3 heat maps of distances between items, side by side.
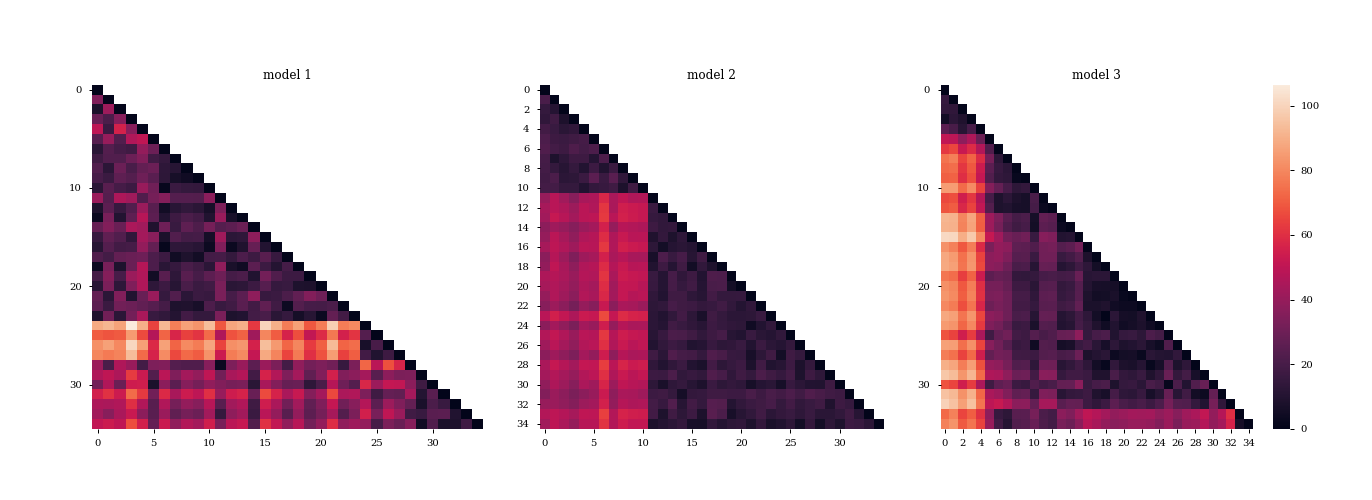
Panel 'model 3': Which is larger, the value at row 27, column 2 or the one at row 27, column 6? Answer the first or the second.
the first
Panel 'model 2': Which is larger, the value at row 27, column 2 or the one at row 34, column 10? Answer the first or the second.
the second
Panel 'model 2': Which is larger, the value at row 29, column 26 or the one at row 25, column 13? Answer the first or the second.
the second
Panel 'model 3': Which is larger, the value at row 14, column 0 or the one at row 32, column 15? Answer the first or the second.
the first
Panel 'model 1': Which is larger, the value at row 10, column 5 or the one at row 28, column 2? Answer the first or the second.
the second
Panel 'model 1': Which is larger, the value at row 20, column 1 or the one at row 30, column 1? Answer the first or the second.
the second
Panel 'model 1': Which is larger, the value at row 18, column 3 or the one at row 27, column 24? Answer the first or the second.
the first
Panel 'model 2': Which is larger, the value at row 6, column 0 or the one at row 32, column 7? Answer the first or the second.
the second
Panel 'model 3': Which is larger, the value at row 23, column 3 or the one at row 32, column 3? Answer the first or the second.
the second
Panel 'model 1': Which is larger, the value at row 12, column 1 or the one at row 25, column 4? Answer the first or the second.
the second
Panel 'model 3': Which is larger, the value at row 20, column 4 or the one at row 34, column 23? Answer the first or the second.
the first
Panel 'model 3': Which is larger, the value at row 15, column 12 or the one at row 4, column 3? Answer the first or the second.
the first
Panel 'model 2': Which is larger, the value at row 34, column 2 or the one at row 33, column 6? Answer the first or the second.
the second
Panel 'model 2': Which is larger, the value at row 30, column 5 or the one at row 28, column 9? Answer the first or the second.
the second
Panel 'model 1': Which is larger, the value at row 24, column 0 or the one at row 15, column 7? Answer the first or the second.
the first
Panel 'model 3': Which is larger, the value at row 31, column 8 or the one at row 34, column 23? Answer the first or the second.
the second
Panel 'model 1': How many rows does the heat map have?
35
